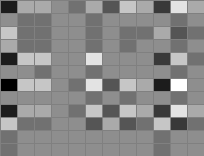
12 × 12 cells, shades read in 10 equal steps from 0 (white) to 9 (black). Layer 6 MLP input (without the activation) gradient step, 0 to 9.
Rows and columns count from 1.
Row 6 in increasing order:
4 4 4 4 4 4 4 4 4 5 5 5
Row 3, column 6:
5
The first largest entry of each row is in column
1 2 11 2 1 3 1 6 1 11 1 1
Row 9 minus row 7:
-1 1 1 0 0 1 0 0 0 -1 1 -1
